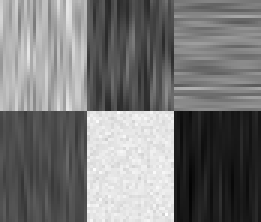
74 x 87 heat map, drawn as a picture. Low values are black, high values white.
It is made of 2 by 3 panels. Panel 1,1: high, streaked downward. Panel 1,2: low, streaked downward. Panel 1,3: middling, streaked across. Panel 2,1: low, streaked downward, faint in contrast. Panel 2,2: very high, fine-grained, faint in contrast. Panel 2,3: very low, streaked downward, faint in contrast.
